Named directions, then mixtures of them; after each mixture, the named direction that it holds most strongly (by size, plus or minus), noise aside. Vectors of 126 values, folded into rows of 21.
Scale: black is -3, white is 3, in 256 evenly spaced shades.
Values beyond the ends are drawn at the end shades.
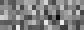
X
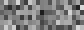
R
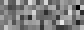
R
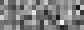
X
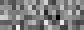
X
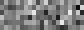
X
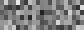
R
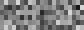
R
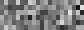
R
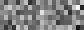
R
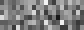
X
